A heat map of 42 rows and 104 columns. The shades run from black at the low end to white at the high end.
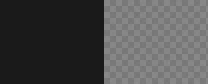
The table splits into one row of 2 panels. Panel 1,1: very low, flat. Panel 1,2: middling, checkered, faint in contrast.
